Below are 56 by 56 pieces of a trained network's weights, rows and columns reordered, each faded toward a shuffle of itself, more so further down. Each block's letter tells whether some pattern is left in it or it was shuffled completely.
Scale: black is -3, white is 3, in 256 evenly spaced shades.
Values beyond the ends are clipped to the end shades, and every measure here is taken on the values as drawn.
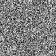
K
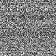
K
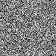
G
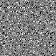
K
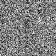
K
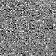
K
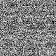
K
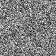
G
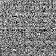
K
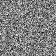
G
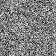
K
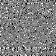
K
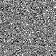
K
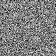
G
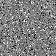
G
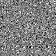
K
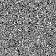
K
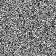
G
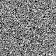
G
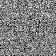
K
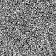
K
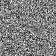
G
